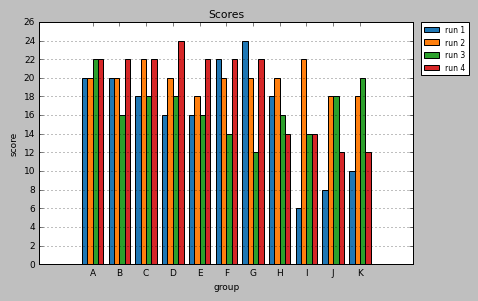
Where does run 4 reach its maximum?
D
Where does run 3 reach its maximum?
A
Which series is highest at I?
run 2
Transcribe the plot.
Title: Scores
x-axis: group, ticks A B C D E F G H I J K
y-axis: score, ticks 0 2 4 6 8 10 12 14 16 18 20 22 24 26
Legend: run 1, run 2, run 3, run 4
Values:
run 1: 20 20 18 16 16 22 24 18 6 8 10
run 2: 20 20 22 20 18 20 20 20 22 18 18
run 3: 22 16 18 18 16 14 12 16 14 18 20
run 4: 22 22 22 24 22 22 22 14 14 12 12
